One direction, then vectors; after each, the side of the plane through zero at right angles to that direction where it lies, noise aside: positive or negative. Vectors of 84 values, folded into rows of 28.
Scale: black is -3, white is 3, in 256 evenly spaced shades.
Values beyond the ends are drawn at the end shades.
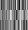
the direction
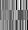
negative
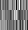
negative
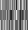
negative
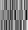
negative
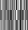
negative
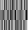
negative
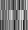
positive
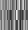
negative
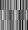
negative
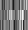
positive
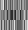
negative
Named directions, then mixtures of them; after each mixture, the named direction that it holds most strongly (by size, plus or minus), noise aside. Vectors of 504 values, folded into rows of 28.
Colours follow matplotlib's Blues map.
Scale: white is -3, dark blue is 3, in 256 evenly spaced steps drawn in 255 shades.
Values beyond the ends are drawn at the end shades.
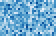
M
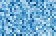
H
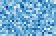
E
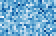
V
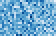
H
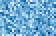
H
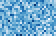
H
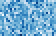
H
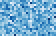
H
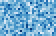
M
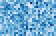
M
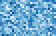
E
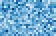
V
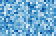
M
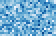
E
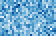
V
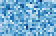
M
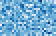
E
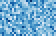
H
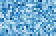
V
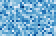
E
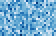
H
